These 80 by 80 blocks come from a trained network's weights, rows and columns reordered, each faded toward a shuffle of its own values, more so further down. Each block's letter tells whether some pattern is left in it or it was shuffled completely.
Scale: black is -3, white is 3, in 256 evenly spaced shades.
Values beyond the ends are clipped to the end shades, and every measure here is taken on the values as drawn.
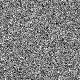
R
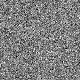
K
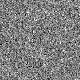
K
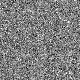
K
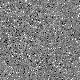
R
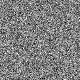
R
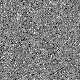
K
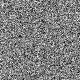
K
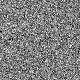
R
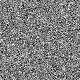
R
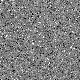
R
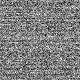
K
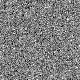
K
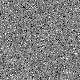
R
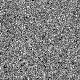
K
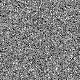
R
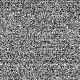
K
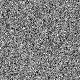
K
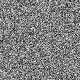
R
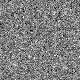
R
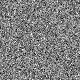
R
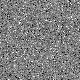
R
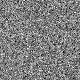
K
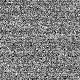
K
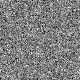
R
